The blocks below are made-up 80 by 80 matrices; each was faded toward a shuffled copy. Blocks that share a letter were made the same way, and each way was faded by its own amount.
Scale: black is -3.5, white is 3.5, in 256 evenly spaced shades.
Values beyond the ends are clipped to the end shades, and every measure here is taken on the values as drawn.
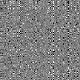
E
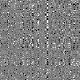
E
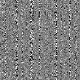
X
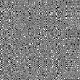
E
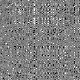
E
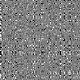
E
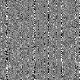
X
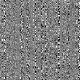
X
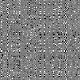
E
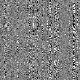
X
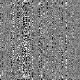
X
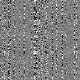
X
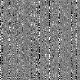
X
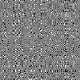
E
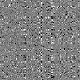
E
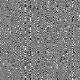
E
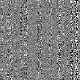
X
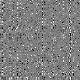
E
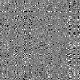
E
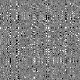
E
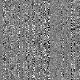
X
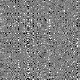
E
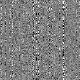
X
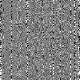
X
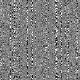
X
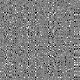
E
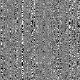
X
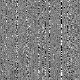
X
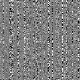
X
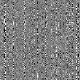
X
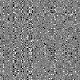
E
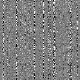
X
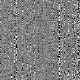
X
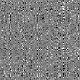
E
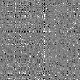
E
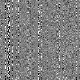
X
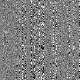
X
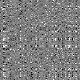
E
